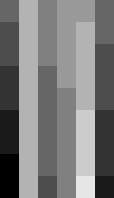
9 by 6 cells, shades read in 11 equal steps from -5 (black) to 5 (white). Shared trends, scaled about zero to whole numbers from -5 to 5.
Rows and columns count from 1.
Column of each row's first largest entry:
2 2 2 2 2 5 5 5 5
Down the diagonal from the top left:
-1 2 0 1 2 -3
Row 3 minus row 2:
0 0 0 0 0 -1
